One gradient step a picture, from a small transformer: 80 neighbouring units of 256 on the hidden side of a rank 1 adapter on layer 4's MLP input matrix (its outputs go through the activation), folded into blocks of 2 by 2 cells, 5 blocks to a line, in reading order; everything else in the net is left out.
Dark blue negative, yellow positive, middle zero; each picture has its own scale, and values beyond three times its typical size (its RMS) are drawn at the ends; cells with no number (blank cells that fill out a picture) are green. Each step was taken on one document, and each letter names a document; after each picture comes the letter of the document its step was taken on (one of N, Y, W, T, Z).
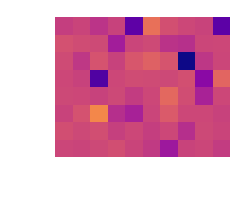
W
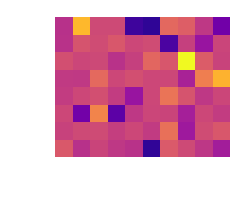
W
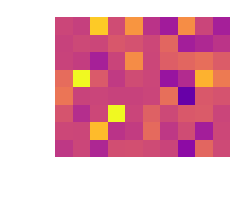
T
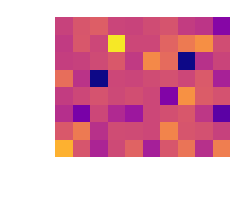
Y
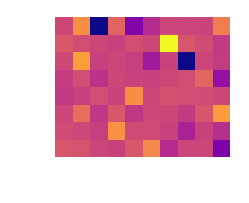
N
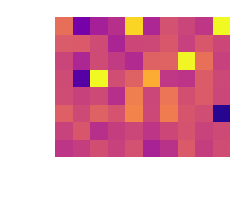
W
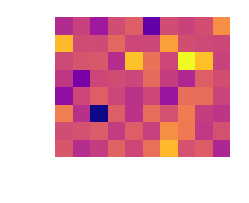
W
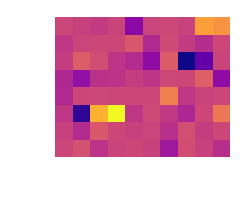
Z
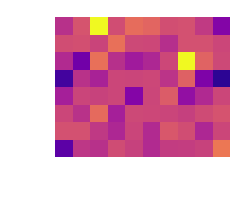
N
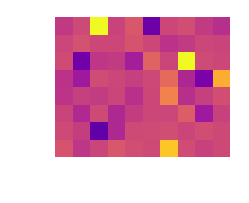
Y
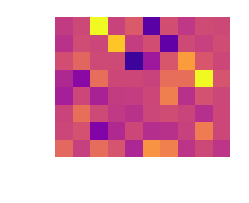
Y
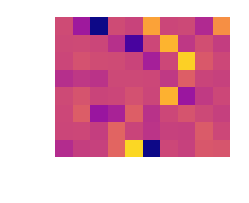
N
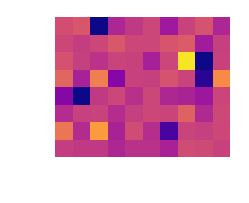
T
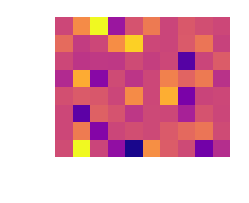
N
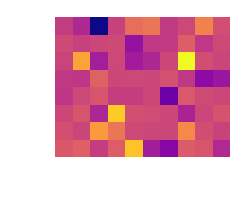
N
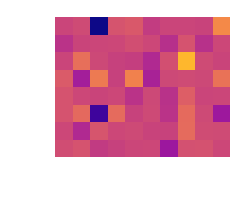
Z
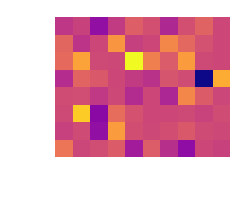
Y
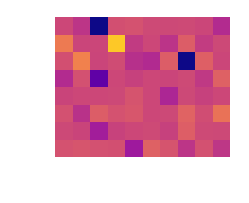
Y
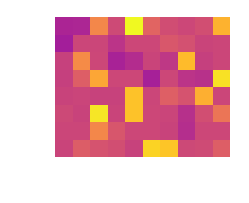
W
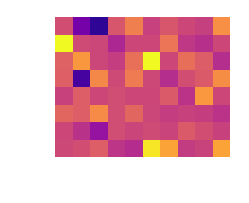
Z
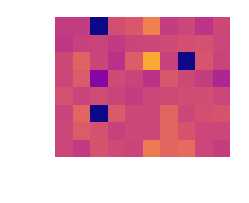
Z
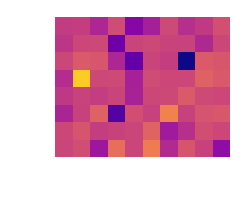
Z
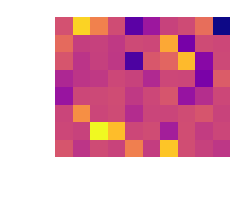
Y
